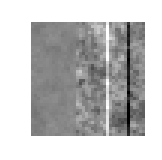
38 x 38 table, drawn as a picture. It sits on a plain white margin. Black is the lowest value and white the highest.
Histogram: heavy tails on both sides. Seam: vertical, 40% of the way across, the left part calmer. Grain: streaks running down. Ninth with the lowest average: bottom right. Odd lines: columns 26 and 33. Average level on the scale: 50%.
